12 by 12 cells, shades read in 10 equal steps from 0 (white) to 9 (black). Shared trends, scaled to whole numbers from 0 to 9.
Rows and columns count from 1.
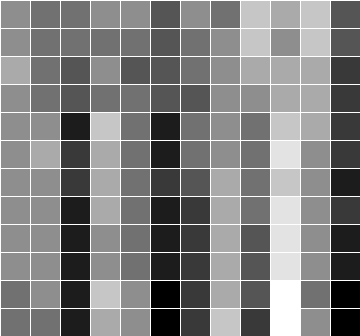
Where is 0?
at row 11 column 10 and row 12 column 10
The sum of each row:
50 53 55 58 57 56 58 59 62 62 62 63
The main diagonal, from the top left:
4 5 6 5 5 8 6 3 6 1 5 9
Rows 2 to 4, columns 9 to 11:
2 4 2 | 3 3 3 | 4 3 3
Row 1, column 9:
2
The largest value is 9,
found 4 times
